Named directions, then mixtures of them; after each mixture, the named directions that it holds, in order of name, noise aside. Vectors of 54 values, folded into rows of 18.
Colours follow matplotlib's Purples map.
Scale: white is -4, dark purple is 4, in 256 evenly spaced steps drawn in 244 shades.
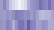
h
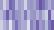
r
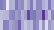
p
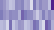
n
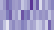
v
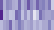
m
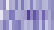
m, p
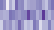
n, p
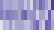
n, r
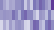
n, r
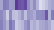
h, r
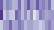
m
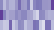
m, n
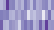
p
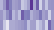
v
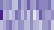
m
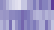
h, n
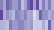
m, v
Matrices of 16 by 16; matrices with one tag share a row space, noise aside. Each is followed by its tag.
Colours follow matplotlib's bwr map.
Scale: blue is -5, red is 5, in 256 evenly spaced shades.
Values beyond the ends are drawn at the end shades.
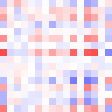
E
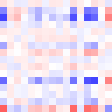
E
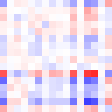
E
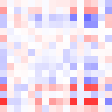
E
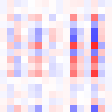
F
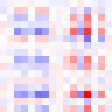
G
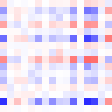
E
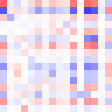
E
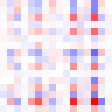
F
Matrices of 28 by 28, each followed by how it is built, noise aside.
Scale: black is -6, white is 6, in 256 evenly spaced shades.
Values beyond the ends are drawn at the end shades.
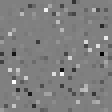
sparse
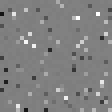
sparse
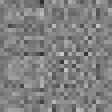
low rank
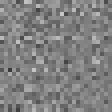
low rank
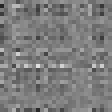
low rank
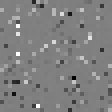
sparse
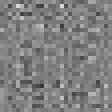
low rank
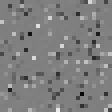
sparse
